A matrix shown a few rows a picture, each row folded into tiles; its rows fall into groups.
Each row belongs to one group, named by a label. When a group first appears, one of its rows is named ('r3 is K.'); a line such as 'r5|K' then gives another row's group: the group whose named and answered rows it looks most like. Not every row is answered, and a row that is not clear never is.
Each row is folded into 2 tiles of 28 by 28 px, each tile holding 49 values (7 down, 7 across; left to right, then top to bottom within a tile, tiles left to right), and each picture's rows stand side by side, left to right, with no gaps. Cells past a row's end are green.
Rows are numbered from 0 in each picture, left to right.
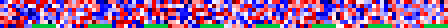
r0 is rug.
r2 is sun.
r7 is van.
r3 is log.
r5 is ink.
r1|ink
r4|ink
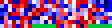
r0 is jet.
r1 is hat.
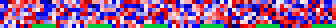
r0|ink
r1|van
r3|sun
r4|rug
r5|rug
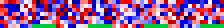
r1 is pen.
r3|log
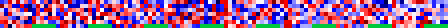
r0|rug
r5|sun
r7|hat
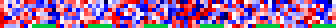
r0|hat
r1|van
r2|rug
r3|jet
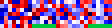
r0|jet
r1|pen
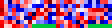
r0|hat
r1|hat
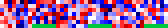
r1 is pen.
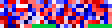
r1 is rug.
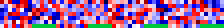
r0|jet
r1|van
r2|pen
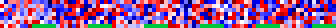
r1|jet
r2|van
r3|log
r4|ink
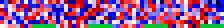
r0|ink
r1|jet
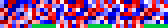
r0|log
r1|jet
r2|jet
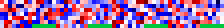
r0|sun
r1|pen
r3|van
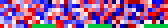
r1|log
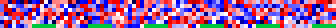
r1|log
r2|sun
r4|van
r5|van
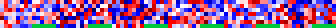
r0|sun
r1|sun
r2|jet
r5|log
